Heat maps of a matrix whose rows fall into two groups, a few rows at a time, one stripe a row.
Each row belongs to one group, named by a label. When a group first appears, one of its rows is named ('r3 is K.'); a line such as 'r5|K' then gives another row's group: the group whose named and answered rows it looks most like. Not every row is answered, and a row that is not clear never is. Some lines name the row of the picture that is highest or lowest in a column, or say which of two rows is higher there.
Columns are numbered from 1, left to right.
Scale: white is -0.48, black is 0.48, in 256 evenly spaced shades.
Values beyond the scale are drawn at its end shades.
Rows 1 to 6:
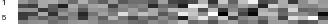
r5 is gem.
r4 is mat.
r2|gem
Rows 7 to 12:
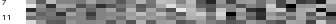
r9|mat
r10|mat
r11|mat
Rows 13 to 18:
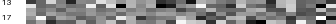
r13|gem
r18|mat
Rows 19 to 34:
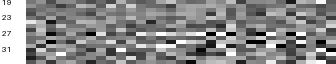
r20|mat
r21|mat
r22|mat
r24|mat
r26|gem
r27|mat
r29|mat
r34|gem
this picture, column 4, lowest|32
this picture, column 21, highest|27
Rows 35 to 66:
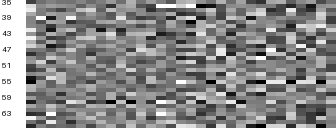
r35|mat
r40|gem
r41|gem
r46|mat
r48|mat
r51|gem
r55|mat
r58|mat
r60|gem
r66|mat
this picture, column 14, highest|43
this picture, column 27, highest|55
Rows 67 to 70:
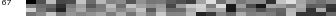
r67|gem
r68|mat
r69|mat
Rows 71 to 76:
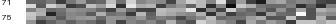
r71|mat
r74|mat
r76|gem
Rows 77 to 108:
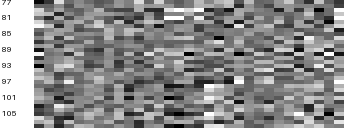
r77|mat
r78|mat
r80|mat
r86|mat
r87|gem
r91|mat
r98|gem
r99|gem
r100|mat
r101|gem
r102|mat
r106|mat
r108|gem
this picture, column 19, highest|86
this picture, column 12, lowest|90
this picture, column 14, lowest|81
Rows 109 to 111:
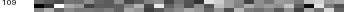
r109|gem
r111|gem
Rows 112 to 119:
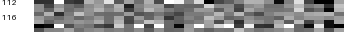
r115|gem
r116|gem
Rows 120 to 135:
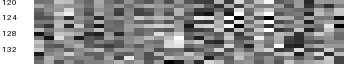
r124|mat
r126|mat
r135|gem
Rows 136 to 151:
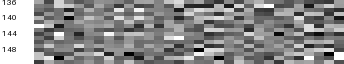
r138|mat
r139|mat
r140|mat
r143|gem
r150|mat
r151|gem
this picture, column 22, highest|143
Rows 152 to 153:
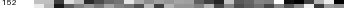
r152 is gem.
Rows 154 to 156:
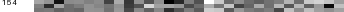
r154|gem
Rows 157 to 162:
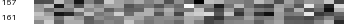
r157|gem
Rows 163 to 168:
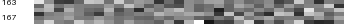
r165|mat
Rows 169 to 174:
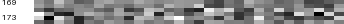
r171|gem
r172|mat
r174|gem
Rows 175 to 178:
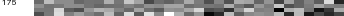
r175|gem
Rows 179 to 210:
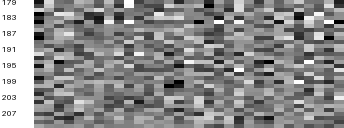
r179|gem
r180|gem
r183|mat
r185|mat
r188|mat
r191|mat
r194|mat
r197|mat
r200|gem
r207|gem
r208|mat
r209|mat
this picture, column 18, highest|180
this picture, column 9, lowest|192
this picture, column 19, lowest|184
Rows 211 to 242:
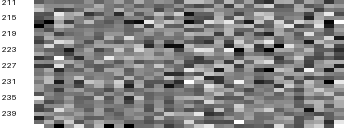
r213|mat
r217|mat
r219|mat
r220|gem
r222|gem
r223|mat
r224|mat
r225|gem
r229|gem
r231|mat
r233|gem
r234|gem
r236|gem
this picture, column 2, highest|216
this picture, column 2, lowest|222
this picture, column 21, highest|223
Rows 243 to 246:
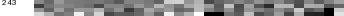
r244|mat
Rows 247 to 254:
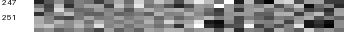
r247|mat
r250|mat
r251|mat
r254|mat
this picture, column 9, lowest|248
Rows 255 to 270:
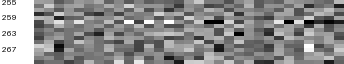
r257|gem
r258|mat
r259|mat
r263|mat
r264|gem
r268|gem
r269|gem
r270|mat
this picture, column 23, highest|270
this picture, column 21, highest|263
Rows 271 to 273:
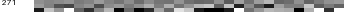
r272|mat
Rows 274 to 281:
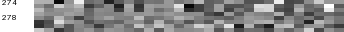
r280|mat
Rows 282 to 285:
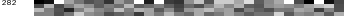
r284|mat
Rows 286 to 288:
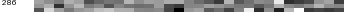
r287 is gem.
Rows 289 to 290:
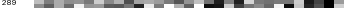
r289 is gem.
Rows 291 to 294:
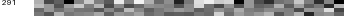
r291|mat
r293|gem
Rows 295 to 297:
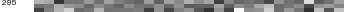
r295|mat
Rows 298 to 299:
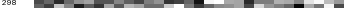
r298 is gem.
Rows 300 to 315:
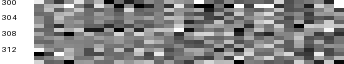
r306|gem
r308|mat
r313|mat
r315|mat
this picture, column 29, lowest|313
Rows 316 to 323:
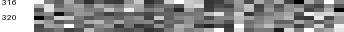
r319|gem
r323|gem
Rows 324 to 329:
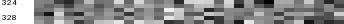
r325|mat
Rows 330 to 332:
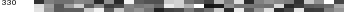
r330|gem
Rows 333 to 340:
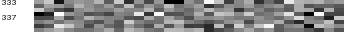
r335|mat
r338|gem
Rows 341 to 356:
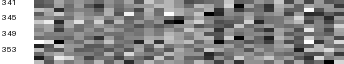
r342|mat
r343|mat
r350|mat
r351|mat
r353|gem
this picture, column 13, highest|351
